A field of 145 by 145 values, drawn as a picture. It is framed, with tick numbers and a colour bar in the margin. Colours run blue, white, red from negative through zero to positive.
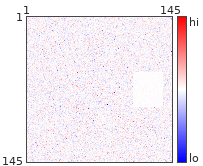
No single row or column stands out from its neighbours. An odd patch, calmer than its surroundings, sits in the middle right. The distribution is heavy-tailed on both sides. On average the colour sits 50% of the way up the scale.
